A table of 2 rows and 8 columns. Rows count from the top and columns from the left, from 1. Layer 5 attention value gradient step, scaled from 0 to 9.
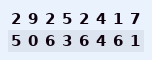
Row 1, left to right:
2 9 2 5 2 4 1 7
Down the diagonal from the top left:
2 0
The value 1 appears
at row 1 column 7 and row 2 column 8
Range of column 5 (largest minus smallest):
4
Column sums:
7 9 8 8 8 8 7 8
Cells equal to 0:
1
